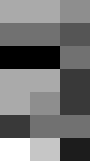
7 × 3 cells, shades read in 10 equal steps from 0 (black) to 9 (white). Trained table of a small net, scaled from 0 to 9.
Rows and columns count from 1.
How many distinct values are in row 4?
2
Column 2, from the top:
6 4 0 6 5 4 7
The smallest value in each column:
0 0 1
